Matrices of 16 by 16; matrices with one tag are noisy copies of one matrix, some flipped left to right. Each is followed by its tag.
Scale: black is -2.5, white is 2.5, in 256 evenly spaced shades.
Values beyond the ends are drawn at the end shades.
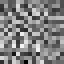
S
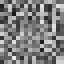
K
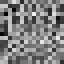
K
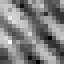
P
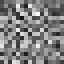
S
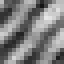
P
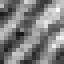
P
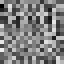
K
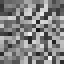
S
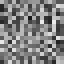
K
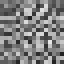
S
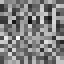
K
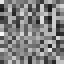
K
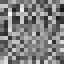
K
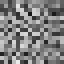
S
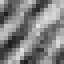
P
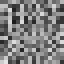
K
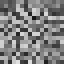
S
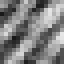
P
